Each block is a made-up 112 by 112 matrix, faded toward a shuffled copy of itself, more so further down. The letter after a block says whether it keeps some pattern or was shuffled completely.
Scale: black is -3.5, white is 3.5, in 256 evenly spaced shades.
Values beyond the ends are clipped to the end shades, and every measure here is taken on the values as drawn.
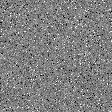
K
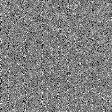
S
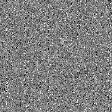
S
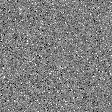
K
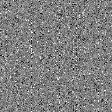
S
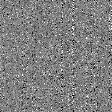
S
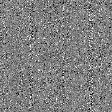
S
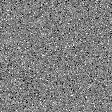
K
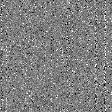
S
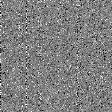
S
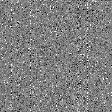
S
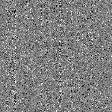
S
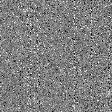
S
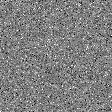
K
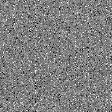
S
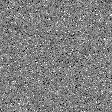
K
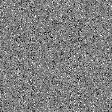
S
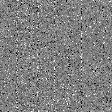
S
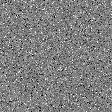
K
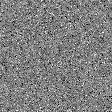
K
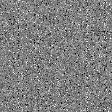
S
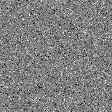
K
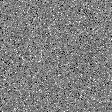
K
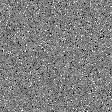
K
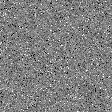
K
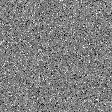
K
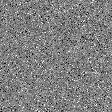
K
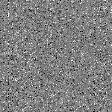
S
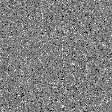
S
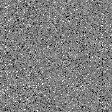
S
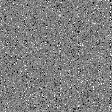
S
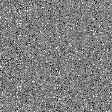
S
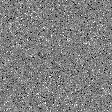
K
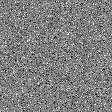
K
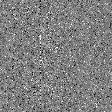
S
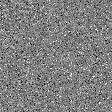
K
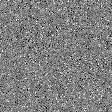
K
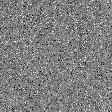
K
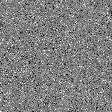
K
